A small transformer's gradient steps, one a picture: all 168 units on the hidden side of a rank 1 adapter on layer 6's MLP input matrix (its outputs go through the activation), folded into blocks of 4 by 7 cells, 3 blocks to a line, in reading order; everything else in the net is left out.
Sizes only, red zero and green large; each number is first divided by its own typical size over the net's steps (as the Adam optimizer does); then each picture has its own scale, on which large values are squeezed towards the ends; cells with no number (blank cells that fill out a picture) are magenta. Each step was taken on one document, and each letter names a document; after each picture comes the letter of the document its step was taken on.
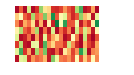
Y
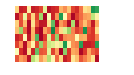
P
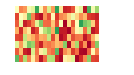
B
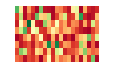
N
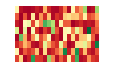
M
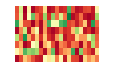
Y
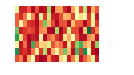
M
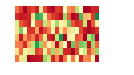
Y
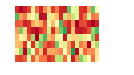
P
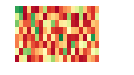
Y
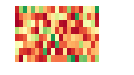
B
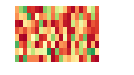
B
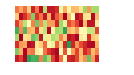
P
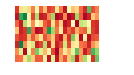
B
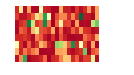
N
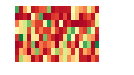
M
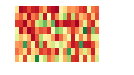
P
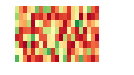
B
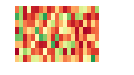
Y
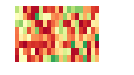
Y
